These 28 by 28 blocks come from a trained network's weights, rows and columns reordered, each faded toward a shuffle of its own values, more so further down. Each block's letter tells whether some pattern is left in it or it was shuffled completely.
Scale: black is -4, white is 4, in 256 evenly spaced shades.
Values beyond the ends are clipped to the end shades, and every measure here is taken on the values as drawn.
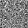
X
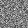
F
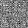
X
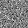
F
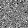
F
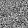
F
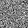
F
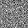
X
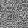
X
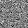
F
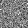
F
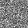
F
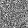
F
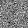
F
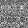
X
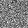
F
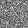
F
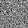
X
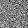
X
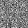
X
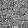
X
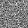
X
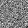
X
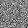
F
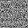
X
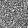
F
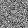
F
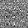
X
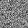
X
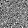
F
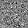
X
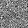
F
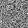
X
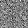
F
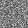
F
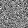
F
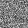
F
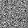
X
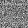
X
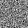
F
